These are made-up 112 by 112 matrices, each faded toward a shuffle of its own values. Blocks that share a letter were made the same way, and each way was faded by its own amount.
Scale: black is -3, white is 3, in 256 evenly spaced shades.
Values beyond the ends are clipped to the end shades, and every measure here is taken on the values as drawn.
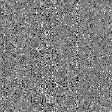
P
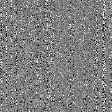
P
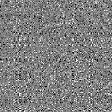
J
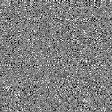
J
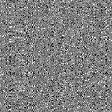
J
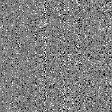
P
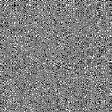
J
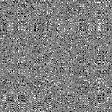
J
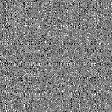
J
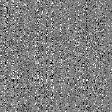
P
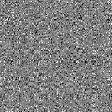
J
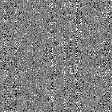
P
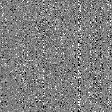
P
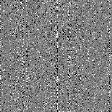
P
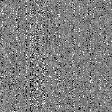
P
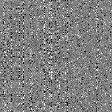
P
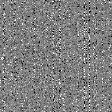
P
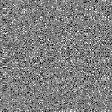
J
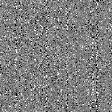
P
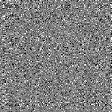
J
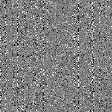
P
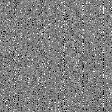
P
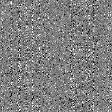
P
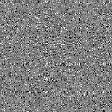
J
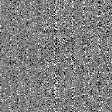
P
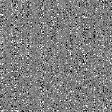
P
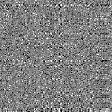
J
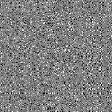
J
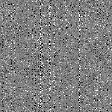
P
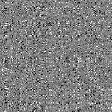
J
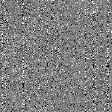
P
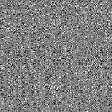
J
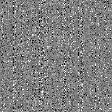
P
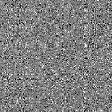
J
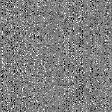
P
